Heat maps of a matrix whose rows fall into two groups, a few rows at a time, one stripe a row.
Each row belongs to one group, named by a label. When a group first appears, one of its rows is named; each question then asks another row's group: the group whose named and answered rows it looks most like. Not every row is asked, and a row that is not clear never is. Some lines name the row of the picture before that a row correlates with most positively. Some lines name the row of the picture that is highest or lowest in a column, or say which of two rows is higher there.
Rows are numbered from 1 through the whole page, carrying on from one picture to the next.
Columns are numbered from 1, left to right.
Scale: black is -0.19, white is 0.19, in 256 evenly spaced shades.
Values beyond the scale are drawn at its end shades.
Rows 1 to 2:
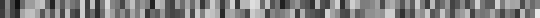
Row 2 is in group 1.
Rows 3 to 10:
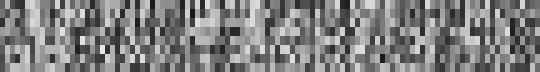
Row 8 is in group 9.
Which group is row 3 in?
1
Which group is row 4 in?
1
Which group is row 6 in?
9
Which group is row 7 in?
1
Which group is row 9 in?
1
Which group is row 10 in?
9
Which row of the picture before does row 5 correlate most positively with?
2
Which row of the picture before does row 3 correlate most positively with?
2
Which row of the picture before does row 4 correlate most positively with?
1
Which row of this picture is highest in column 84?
8
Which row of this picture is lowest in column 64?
3
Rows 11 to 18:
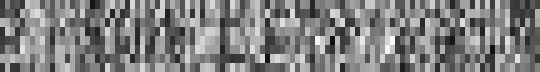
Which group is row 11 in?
1
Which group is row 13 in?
9
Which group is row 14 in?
1
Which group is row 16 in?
1
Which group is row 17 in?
9
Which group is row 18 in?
1
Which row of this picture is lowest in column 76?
12
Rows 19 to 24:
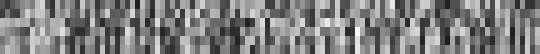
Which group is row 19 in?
1
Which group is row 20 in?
1
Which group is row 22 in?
9
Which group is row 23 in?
9
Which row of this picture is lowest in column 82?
21
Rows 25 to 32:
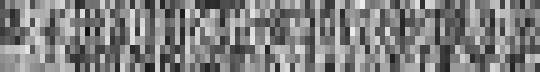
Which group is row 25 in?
9
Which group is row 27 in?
1
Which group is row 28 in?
1
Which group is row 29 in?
1
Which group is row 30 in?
9
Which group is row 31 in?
9
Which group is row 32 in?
9
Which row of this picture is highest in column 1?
30
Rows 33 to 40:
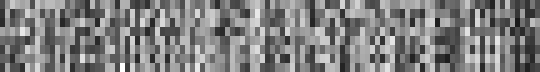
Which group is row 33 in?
9
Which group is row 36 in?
9
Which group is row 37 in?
1
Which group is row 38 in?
1
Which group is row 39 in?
1
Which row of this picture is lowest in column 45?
36
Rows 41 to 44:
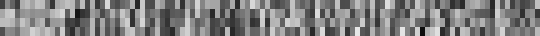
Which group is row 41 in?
1
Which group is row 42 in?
9
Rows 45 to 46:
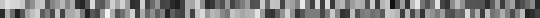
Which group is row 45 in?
9
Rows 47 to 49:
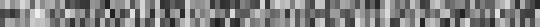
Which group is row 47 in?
9
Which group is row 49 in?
9
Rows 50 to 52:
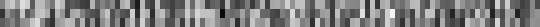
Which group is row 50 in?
9
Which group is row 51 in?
1
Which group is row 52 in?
1
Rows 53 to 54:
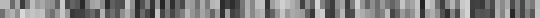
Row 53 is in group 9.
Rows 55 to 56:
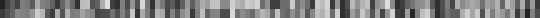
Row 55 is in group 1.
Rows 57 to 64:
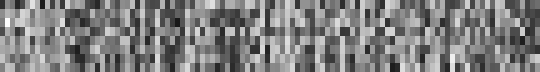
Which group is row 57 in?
1
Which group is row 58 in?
9
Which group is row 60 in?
1
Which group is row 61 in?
9
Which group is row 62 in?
9
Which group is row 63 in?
9
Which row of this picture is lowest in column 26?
60
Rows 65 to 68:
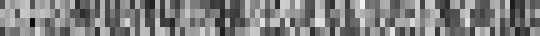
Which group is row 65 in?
9
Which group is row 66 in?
9
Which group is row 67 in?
9
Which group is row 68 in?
1
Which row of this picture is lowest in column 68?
67
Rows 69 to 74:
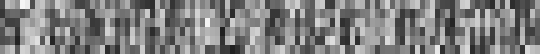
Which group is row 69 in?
9
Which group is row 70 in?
1
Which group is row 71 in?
1
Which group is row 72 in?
1
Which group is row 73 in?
1
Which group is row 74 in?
9
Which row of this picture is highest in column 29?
74
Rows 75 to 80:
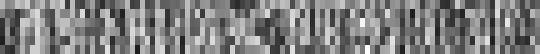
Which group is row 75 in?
9
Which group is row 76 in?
1
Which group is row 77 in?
1
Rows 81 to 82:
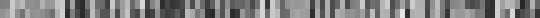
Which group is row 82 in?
9
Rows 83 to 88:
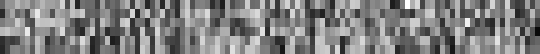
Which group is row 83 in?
9
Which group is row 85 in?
9
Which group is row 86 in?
9
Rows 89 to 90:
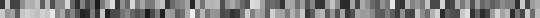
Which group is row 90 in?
9
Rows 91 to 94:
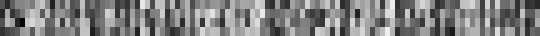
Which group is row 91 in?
1
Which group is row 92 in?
1
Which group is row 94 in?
1
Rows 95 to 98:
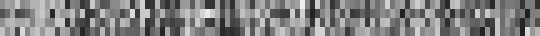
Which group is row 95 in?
9
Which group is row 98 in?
9
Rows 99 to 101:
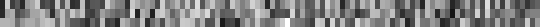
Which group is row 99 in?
1
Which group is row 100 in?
1
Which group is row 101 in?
9
